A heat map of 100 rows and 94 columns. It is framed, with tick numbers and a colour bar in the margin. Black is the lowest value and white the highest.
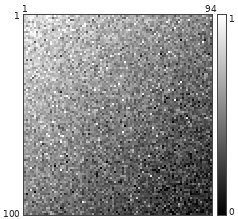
Ninth with the lowest average: bottom right. Ninth with the highest average: top left. Average level on the scale: 50%. Slope: up to the top left. Mirror symmetry: none. Odd rows or columns: none. Grain: fine.
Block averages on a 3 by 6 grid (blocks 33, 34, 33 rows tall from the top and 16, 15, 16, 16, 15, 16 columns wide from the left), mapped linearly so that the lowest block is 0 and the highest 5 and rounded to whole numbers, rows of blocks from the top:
5 4 4 3 3 2 / 4 3 3 2 2 1 / 3 2 2 1 0 0
